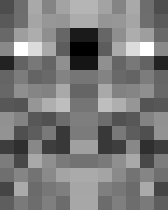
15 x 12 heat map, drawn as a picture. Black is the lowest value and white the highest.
There is no overall slope. Overall the values sit about 50% of the way up the scale. It is mirror symmetric from left to right.
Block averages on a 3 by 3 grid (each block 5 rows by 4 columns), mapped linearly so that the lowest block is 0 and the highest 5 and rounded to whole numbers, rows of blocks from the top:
505 | 232 | 151
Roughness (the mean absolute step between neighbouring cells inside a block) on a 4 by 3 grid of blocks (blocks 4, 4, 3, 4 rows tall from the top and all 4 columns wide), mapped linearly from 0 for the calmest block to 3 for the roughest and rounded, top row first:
232
131
323
202
